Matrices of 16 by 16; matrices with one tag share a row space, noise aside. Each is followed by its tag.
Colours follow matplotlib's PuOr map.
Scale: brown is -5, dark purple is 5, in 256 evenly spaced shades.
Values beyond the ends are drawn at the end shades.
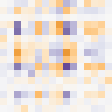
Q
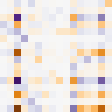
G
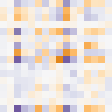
Q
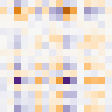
Q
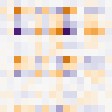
Q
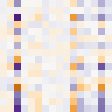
G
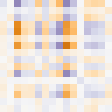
Q
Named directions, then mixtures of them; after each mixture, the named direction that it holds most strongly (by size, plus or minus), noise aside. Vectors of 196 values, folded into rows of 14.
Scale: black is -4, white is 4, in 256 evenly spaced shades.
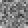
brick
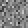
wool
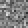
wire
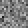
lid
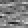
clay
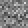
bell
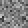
lid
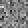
lid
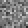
wire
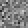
wool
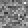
bell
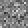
bell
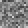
brick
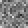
brick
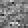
clay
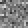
wire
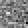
wire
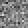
wool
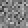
wool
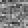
clay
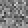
bell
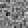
wire
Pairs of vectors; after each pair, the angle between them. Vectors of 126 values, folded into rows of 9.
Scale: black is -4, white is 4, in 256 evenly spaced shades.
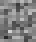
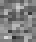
nearly opposite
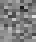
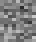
nearly parallel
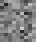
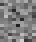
orthogonal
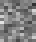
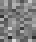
partly opposed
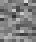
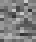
nearly parallel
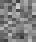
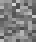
partly opposed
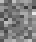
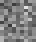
orthogonal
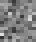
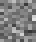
partly opposed
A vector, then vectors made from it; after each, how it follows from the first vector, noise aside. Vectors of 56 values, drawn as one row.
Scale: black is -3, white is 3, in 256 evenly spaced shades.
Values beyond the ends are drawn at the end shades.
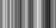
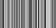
sign-scrambled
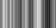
copied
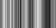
copied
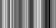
copied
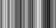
copied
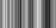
copied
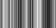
copied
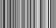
sign-scrambled
